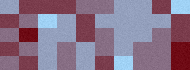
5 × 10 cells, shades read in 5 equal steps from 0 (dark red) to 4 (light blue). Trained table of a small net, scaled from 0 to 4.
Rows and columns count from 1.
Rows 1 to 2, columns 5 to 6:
2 2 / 1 3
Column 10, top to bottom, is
4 1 1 0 0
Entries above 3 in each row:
1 1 0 0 1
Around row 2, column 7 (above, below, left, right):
3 3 3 3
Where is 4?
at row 1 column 10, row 2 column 3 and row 5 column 7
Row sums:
21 24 20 20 20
